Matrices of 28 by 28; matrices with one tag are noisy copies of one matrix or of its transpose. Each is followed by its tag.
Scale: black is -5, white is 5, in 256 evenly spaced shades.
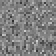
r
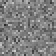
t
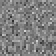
r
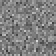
r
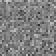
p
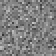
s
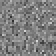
r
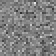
r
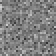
p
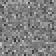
t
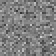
r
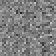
r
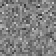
t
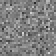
s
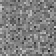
p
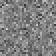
t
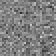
r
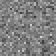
r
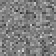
r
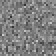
r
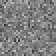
t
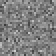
t
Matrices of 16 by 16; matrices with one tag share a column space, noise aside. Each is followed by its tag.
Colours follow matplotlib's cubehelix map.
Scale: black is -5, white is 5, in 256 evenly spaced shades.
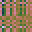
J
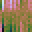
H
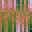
H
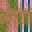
H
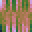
H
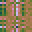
J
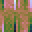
H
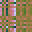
J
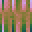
H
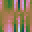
H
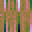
H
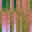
H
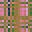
J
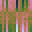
H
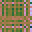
J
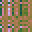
J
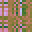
J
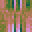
H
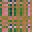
J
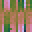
H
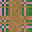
J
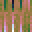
H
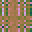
J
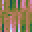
H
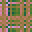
J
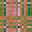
J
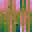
H
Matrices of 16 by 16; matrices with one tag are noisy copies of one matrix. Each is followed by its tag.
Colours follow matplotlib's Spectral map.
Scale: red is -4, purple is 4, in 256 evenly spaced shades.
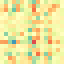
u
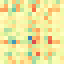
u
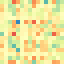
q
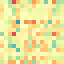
q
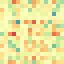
q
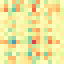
u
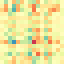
u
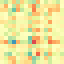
u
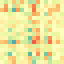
u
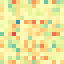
q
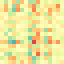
u
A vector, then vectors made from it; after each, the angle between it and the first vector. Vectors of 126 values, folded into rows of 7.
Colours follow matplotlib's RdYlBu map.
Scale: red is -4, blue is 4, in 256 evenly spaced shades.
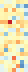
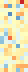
orthogonal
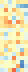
nearly parallel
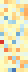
partly opposed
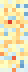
nearly parallel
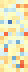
nearly opposite
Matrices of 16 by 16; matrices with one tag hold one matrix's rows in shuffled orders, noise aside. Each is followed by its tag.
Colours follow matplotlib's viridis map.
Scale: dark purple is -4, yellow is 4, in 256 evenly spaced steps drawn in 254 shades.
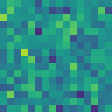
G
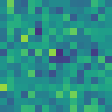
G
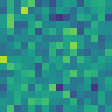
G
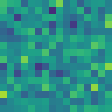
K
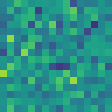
G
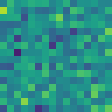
K
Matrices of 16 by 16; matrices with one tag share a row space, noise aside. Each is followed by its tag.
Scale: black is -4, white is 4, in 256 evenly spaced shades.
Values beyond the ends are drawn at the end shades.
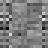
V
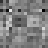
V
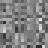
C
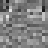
V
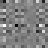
C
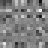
C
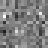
C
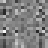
C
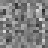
C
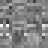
V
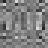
C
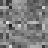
V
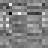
V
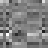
V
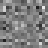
C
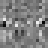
C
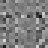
C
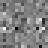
C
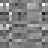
V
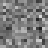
C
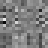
C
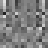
C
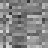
V
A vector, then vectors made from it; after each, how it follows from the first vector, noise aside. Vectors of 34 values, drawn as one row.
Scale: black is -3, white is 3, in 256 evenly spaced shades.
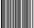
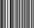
wrapped around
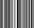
wrapped around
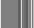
partly zeroed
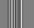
partly zeroed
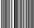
wrapped around
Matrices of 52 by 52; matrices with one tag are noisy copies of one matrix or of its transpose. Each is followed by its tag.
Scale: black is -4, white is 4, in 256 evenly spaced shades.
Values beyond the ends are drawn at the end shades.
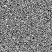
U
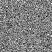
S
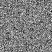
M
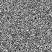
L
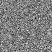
L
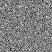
U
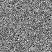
L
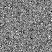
M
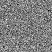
U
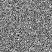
L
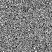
S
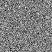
U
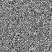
L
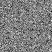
M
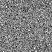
S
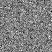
M
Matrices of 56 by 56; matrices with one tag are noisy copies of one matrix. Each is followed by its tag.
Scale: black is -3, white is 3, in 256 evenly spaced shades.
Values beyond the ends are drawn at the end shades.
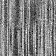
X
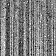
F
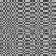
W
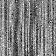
X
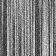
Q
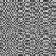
W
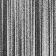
Q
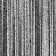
Q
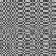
W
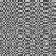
W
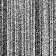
Q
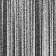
Q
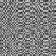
W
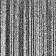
F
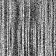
X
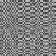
W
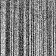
F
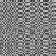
W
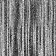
X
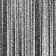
Q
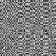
W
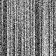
Q
